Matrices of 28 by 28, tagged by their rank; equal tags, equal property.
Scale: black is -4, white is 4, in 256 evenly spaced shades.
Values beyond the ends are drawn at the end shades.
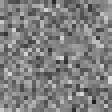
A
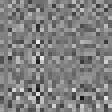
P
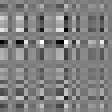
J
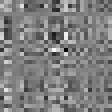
P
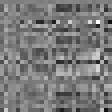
P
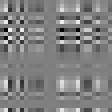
J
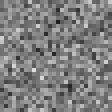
A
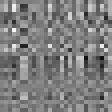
P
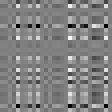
J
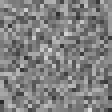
A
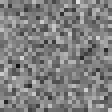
A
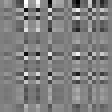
J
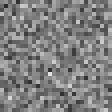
A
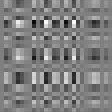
J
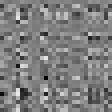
P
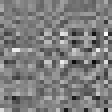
P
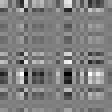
J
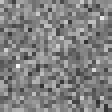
A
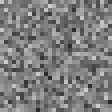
A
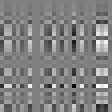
J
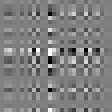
J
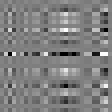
J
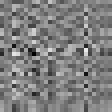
P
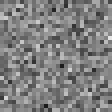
A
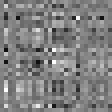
P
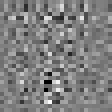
P
